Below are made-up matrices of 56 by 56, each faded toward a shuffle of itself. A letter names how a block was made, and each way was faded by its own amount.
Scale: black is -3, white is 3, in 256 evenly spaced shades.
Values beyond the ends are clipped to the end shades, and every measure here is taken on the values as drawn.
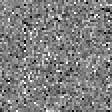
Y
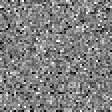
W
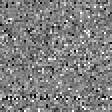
W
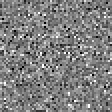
W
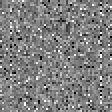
Y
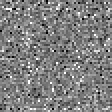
W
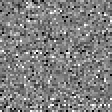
W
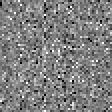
Y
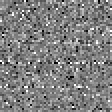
W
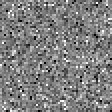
Y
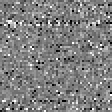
W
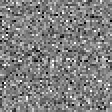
W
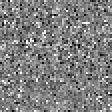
W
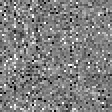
Y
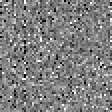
Y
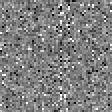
Y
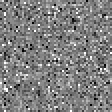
Y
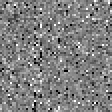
Y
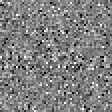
W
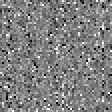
Y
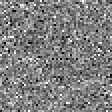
W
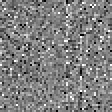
Y
